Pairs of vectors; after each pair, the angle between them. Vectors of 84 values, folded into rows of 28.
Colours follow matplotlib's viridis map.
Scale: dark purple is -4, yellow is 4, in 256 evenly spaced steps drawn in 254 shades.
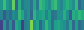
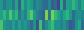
partly opposed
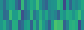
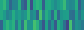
orthogonal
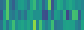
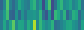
nearly parallel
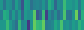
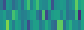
partly aligned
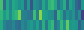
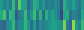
orthogonal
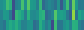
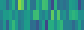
orthogonal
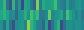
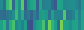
nearly opposite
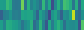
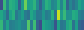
orthogonal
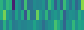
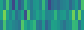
partly aligned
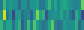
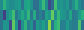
partly opposed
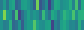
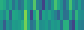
orthogonal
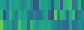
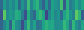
partly opposed
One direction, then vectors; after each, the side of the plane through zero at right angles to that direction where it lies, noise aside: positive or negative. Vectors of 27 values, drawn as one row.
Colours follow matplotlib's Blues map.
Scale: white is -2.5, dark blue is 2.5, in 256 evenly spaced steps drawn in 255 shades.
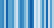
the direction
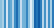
negative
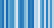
positive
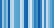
negative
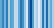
positive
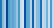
positive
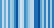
negative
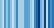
negative
